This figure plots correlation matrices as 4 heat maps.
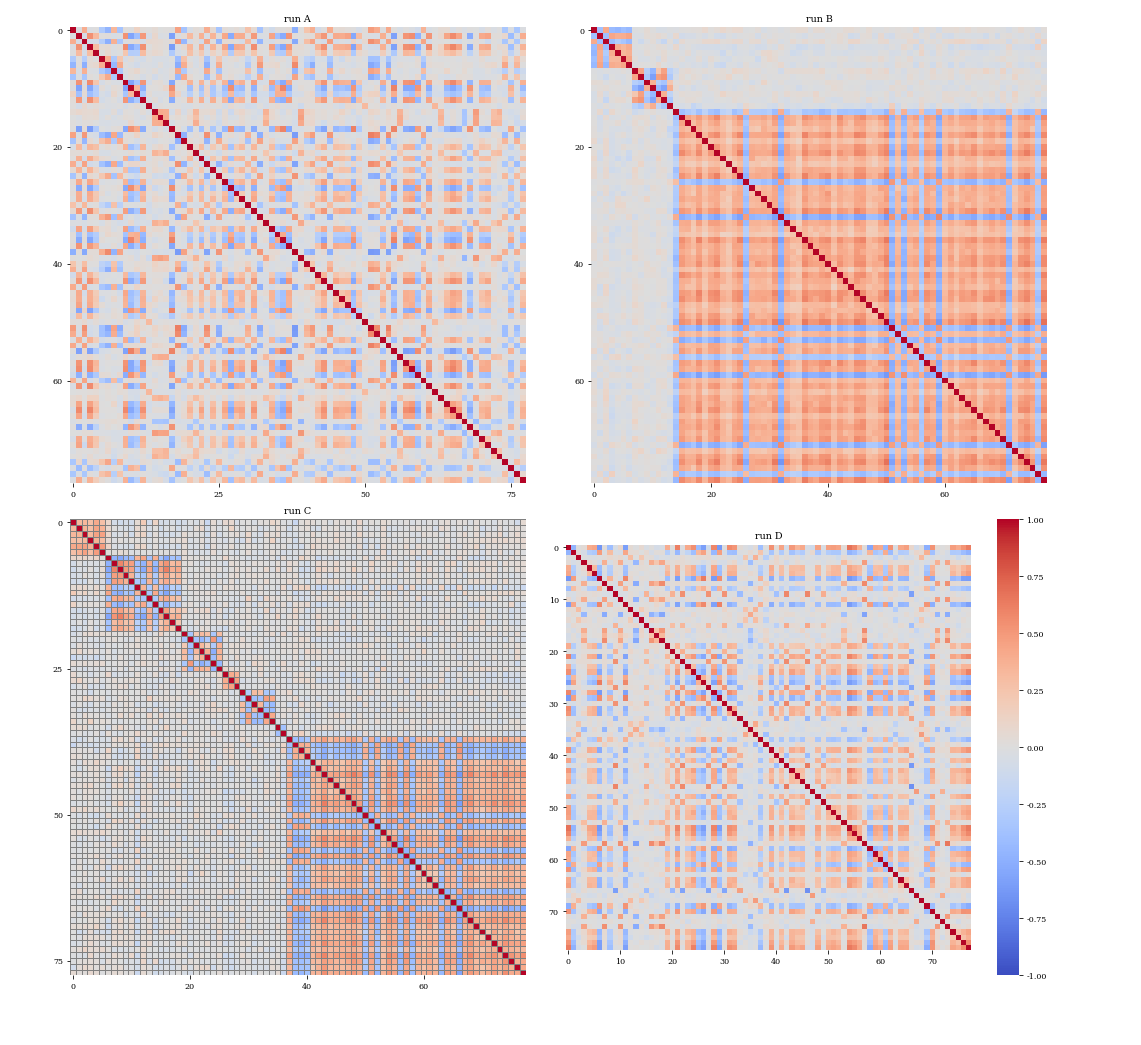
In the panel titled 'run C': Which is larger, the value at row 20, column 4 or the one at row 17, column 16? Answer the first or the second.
the second
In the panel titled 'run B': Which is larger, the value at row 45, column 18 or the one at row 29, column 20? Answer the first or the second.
the first
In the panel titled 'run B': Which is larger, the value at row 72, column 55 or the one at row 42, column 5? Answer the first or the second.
the first
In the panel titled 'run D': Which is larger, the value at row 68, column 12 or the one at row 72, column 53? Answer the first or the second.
the first
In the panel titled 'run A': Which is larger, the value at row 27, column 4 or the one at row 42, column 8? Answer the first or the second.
the second
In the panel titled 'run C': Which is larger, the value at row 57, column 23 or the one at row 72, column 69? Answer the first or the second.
the second
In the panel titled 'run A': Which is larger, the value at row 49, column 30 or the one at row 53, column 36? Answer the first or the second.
the first
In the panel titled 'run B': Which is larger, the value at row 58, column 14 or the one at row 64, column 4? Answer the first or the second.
the second
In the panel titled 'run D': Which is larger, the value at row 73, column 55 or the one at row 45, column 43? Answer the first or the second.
the second
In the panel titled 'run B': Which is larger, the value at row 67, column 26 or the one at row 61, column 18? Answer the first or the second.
the second
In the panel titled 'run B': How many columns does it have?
78
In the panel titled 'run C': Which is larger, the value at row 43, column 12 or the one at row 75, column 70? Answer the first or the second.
the second
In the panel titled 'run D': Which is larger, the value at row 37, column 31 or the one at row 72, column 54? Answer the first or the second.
the second
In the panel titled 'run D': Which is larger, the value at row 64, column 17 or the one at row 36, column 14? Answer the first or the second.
the second
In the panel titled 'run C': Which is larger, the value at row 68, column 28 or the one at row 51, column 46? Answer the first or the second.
the second
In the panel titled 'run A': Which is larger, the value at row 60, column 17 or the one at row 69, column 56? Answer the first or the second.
the second
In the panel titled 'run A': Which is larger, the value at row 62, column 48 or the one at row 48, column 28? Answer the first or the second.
the first
